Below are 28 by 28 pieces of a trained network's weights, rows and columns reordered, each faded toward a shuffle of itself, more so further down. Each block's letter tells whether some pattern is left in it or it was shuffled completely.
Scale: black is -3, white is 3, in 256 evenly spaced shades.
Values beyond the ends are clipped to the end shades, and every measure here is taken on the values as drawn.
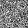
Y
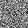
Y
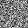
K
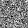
Y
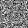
K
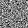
Y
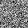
Y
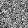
K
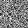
K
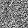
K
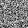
K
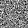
Y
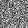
K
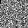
K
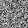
Y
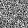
Y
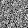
Y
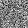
Y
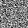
K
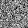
Y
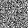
Y
